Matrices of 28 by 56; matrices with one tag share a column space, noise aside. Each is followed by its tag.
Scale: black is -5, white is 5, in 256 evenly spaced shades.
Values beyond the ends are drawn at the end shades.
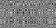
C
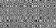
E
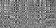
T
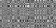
E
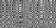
T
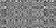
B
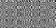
B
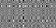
E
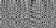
T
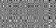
E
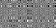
E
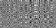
T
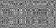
C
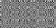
B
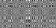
E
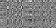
B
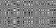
C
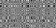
E
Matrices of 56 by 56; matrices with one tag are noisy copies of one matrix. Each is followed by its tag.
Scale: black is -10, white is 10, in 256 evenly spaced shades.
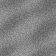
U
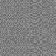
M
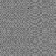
M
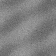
U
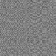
M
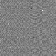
M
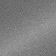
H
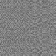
M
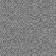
M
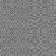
M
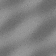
U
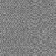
M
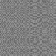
M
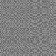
M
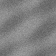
U
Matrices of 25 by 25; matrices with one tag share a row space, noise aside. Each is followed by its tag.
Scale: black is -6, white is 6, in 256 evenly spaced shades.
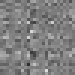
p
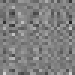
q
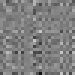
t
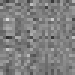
p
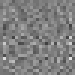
q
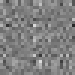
t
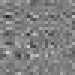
p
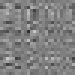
p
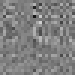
t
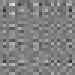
q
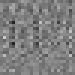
q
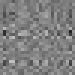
q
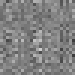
t
